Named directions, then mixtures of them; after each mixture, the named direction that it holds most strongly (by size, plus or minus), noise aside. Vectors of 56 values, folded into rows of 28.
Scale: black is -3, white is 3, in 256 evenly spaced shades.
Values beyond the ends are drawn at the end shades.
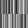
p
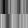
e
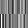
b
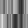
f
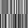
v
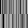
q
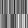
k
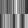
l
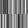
b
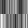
f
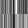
l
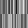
p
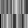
l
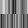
e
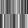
l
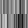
k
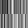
b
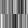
f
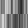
f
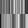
l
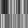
e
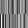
b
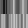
e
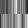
l
